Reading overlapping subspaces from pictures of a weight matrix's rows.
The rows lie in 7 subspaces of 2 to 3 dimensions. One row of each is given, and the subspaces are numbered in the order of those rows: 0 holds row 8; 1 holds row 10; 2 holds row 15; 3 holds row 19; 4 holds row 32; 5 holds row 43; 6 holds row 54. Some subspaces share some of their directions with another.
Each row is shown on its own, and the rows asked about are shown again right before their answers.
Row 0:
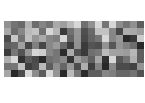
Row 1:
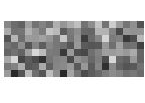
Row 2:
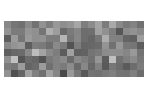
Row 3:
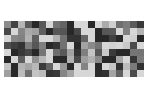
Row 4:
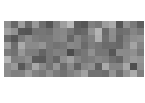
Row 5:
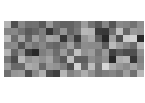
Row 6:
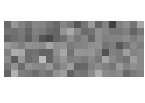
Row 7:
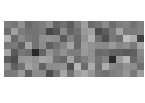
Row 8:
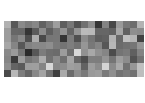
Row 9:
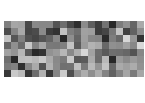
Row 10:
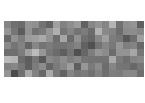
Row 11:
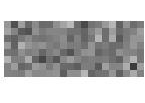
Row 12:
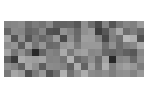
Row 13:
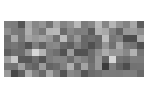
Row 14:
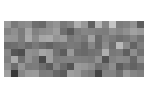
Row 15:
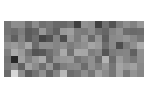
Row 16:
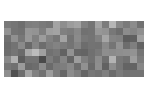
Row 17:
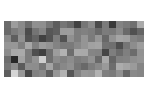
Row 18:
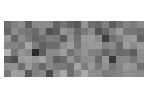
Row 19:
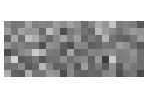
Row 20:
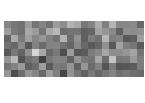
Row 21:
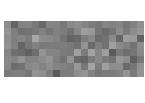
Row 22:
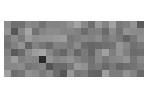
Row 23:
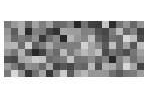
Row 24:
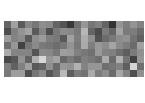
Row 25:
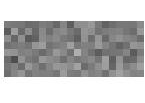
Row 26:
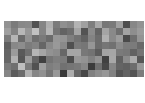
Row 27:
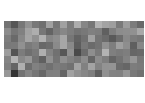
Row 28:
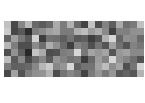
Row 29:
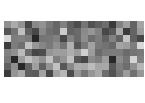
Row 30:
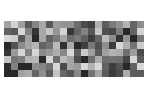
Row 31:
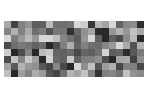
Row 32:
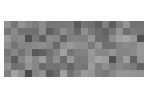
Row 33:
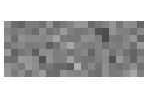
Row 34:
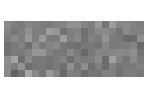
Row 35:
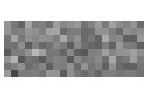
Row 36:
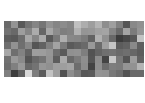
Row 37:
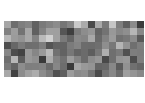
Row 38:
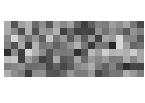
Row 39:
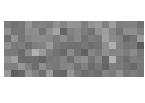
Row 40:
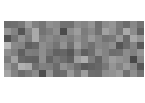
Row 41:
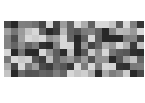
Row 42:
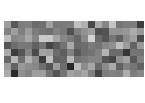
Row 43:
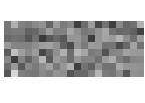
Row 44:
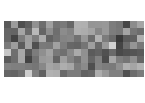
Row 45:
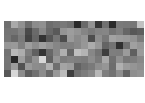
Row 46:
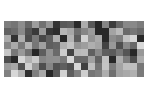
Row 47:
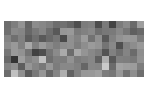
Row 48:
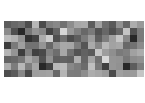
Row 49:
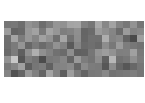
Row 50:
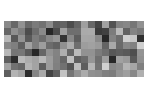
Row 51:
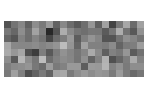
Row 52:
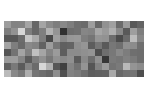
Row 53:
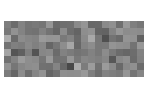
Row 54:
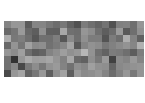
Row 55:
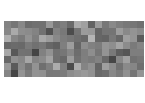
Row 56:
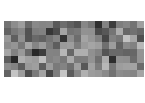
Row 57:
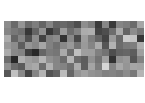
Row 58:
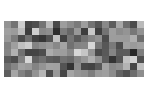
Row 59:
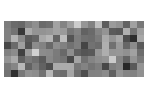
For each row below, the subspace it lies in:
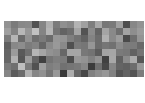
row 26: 1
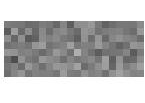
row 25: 3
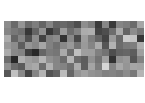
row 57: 0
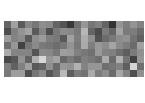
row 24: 1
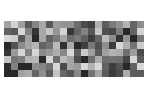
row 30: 6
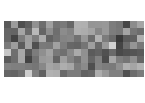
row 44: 4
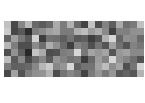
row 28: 0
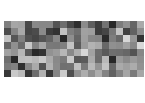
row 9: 6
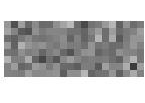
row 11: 1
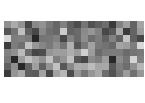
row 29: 6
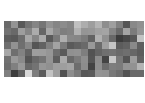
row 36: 4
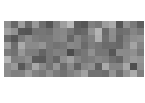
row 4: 1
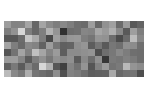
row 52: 3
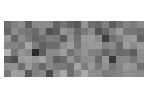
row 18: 0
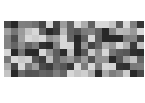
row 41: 5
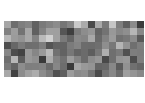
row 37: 5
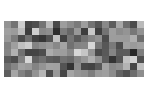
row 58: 1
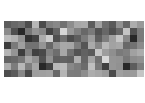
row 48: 3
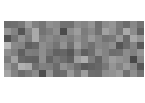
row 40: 6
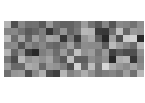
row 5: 0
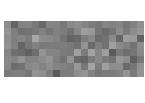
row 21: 0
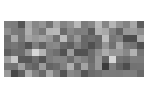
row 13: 1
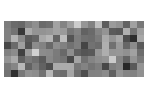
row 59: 3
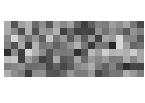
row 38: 4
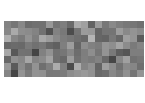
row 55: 2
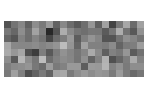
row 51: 5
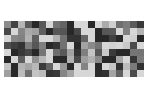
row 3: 2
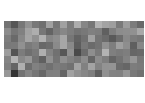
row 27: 5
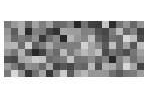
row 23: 3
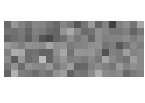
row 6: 5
